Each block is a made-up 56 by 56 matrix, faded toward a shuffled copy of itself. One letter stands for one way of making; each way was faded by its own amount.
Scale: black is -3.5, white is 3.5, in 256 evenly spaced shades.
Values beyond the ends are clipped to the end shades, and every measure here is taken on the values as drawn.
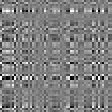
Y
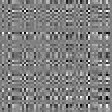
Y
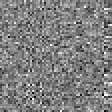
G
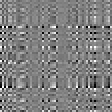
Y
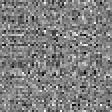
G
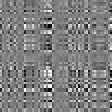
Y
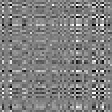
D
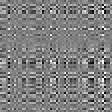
Y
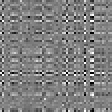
D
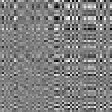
D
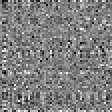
G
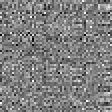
G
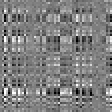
D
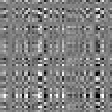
Y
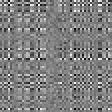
D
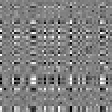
D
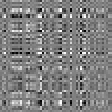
Y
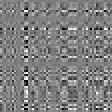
Y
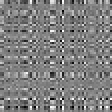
D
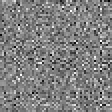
G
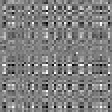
D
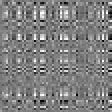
D
